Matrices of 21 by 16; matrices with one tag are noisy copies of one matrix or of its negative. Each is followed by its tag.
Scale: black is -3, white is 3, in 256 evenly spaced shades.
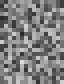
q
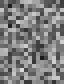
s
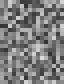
s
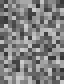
q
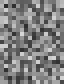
q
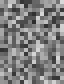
s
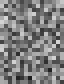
q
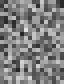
q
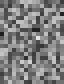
s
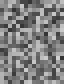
s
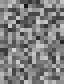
s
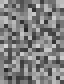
q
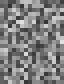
s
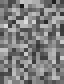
s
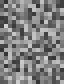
q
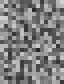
q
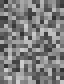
q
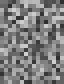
s
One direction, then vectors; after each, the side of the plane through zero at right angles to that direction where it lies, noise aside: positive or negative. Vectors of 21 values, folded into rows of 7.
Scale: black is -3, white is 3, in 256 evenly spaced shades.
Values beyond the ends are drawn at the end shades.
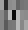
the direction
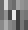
negative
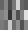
negative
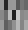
positive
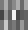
negative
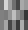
negative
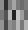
positive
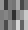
positive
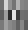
negative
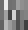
negative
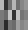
positive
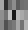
positive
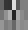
positive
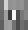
negative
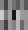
positive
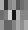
positive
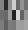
positive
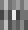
negative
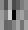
positive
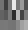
positive
